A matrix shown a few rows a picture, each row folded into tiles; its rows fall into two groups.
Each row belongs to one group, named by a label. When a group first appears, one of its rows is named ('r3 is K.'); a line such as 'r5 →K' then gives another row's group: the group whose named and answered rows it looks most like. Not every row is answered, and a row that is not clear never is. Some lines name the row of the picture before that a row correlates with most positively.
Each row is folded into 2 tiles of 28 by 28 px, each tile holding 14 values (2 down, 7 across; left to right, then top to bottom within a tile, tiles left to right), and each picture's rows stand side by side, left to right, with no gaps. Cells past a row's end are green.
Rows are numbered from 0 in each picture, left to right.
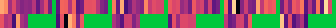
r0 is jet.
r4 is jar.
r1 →jar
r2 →jar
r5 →jet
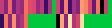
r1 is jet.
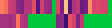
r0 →jet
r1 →jar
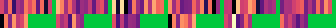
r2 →jar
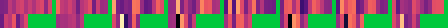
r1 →jet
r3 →jar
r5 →jar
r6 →jar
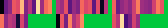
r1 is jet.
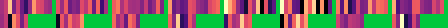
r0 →jar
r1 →jet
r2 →jet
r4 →jet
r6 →jar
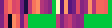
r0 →jar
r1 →jar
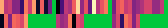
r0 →jet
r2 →jar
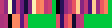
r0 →jar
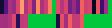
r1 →jet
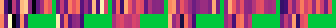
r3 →jet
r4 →jar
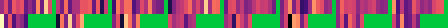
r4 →jar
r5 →jar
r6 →jar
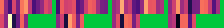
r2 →jar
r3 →jar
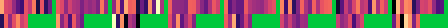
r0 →jet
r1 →jet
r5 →jar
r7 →jar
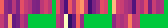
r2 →jet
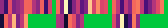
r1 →jar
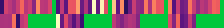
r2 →jar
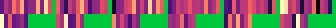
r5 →jet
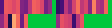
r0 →jar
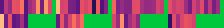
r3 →jet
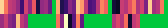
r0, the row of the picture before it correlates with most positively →1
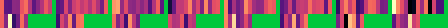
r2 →jet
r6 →jar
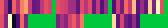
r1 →jet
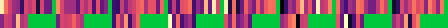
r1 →jet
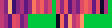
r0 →jar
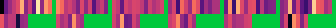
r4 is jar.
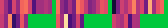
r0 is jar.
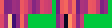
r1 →jar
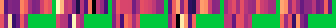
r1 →jet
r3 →jar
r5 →jet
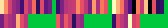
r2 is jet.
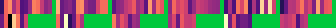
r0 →jar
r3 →jar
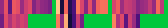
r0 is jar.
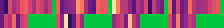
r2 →jet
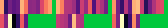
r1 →jet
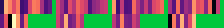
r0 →jar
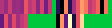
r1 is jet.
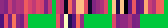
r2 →jar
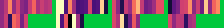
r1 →jet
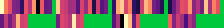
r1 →jet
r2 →jar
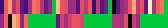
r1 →jet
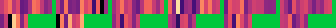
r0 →jar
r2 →jar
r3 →jar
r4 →jar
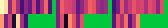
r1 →jar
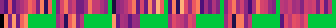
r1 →jar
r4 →jar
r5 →jet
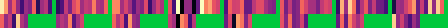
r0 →jet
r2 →jet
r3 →jar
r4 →jar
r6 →jar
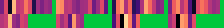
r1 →jet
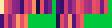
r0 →jet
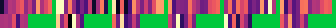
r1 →jet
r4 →jet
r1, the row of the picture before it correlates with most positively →0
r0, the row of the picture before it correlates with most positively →1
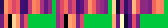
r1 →jar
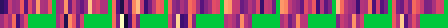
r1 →jar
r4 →jet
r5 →jet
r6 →jet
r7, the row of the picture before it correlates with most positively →2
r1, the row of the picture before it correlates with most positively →1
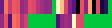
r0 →jar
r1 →jet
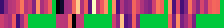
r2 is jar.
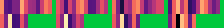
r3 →jar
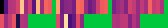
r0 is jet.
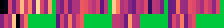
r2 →jet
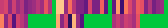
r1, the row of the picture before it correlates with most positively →2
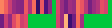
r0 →jet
